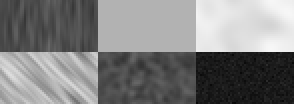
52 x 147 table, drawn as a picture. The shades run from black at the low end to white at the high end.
The table splits into 2 rows of 3 panels. Panel 1,1: low, streaked downward, faint in contrast. Panel 1,2: high, flat. Panel 1,3: very high, smooth, faint in contrast. Panel 2,1: high, slanting down to the right. Panel 2,2: low, blotchy, faint in contrast. Panel 2,3: very low, fine-grained, faint in contrast.
